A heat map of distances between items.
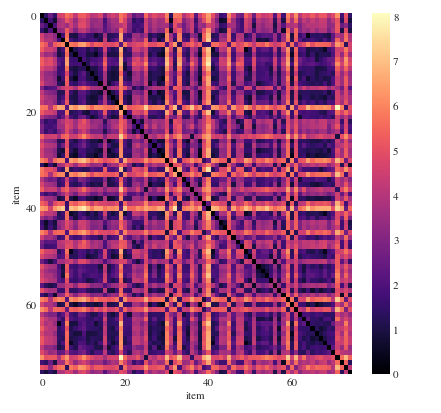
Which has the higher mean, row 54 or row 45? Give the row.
45
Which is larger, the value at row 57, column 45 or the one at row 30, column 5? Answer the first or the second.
the second
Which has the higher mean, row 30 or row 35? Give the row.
30
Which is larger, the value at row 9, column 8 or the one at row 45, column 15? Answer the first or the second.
the second
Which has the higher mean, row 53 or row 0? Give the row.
0
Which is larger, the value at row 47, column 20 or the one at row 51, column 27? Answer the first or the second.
the first
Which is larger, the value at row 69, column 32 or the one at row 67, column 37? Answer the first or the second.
the second
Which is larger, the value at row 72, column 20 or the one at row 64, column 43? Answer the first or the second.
the first
